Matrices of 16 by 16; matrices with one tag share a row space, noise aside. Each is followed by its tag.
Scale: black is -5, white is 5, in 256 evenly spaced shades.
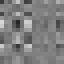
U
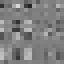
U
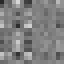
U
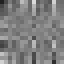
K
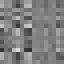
U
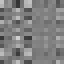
U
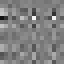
K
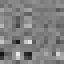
U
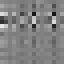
K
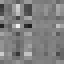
U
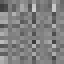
K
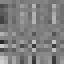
K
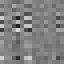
U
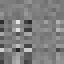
U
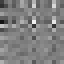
K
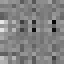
K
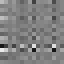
K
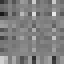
K
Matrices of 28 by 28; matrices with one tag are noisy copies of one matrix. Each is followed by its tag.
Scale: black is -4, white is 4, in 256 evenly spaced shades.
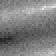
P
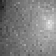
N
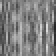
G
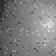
N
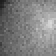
N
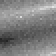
P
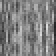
G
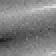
P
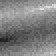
P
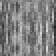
G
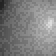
N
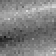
P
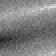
P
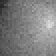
N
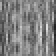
G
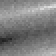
P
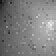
N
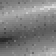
P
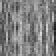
G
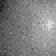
N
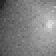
N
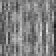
G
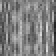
G
